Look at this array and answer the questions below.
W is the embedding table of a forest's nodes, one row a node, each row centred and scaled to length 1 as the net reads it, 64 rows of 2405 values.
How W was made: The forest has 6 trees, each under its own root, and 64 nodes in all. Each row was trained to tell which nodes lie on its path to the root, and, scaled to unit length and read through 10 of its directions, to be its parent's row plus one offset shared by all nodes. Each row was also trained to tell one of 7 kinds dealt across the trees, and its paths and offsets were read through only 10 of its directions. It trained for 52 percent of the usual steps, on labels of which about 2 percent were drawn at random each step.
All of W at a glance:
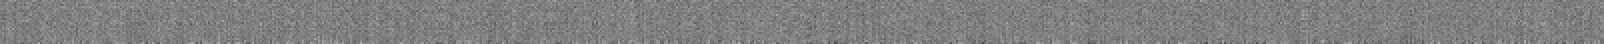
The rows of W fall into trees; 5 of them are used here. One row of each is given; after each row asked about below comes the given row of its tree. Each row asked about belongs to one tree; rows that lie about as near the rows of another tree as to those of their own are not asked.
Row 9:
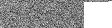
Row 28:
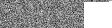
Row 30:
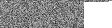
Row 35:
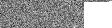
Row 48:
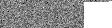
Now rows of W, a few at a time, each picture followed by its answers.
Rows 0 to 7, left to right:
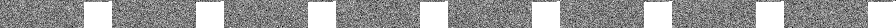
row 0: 48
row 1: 48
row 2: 28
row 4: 30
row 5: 9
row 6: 9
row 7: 28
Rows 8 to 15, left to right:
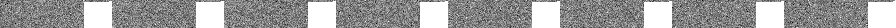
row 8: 28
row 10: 9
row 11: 48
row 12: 9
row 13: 35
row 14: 48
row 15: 35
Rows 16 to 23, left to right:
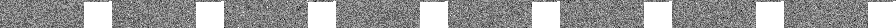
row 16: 48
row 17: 28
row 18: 28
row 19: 9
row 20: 35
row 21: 28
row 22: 35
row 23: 28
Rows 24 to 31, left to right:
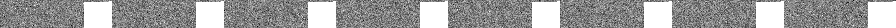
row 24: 48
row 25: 48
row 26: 35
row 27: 35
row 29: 48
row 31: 9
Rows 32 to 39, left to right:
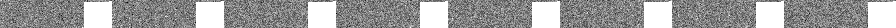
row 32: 9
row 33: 9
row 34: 35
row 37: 48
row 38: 35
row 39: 30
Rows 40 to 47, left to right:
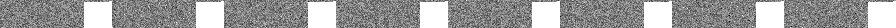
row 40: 48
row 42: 30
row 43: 9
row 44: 9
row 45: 28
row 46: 48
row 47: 35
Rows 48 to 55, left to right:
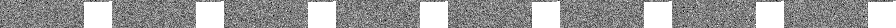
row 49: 9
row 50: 28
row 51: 35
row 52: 30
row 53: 9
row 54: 35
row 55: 28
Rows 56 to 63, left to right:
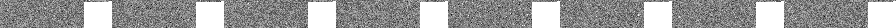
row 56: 9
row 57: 28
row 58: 9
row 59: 28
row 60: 35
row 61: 35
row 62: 35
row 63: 35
